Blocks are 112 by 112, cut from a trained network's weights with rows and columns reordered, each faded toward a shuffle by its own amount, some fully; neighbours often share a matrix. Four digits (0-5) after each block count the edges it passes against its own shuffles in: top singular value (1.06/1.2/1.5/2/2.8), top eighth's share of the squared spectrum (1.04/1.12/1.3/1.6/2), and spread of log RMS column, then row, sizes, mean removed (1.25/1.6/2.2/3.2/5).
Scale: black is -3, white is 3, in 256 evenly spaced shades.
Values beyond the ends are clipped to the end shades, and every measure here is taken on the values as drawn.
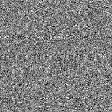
3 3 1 2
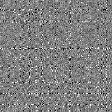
4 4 3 3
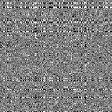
5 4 3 4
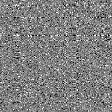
4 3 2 2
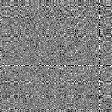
5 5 3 3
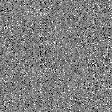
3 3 2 1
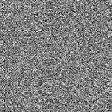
4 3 2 2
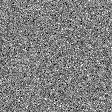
0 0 0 0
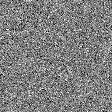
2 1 0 0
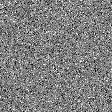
2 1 0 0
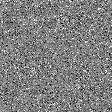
2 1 0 0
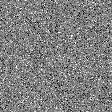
1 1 0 0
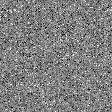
1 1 0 0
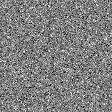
0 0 0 0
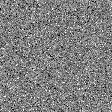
2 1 0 0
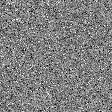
0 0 0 0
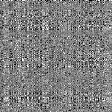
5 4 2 4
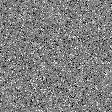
0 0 0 0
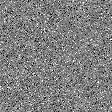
1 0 0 0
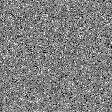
3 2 0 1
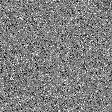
0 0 0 0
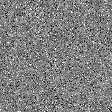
2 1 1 0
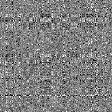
4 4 3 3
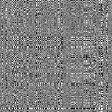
5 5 4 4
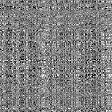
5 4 2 4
